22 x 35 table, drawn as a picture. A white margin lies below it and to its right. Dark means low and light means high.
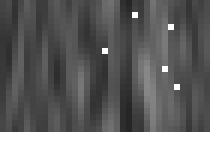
The grain runs up and down. There are five isolated cells, each far higher than the cells round it. Overall the values sit about 30% of the way up the scale. The values are skewed, with a long tail toward high values.
